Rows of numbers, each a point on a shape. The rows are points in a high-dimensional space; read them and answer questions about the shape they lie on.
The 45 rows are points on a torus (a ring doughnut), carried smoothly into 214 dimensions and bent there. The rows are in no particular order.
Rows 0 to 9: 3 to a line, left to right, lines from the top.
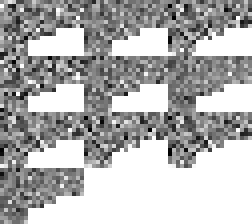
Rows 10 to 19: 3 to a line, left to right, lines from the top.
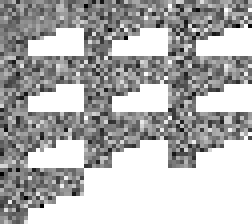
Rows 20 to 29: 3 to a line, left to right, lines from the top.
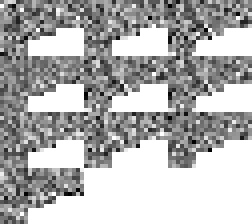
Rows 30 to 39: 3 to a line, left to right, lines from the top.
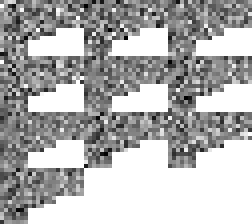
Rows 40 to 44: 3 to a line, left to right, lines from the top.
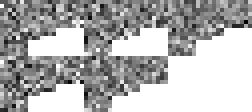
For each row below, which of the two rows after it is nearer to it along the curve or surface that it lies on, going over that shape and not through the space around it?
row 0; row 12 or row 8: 12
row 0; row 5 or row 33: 33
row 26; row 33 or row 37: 33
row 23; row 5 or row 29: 29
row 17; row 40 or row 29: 29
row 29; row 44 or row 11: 11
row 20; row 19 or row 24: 19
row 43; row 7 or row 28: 28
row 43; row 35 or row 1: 35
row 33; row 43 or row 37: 43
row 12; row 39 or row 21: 39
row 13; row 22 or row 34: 34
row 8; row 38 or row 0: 38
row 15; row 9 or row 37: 37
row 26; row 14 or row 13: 14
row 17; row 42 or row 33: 42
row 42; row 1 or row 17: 17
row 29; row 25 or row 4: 4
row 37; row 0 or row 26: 0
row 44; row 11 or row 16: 16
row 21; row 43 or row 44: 44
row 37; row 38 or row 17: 17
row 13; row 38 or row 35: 35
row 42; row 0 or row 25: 0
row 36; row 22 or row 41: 41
